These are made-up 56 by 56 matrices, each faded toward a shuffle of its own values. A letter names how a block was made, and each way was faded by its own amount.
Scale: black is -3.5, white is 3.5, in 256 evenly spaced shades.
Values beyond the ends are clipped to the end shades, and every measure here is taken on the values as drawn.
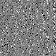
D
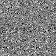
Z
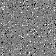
D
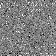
Z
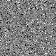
Z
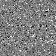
Z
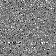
Z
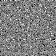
Z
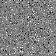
D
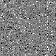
D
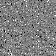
D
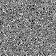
Z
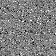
Z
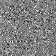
Z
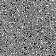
D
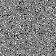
Z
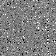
D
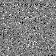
Z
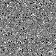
Z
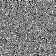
Z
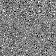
Z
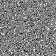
Z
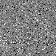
Z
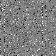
D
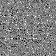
Z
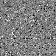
Z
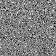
Z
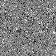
Z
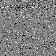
Z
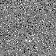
Z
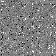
D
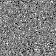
Z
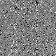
D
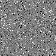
D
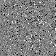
D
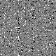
D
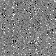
D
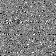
Z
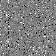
D
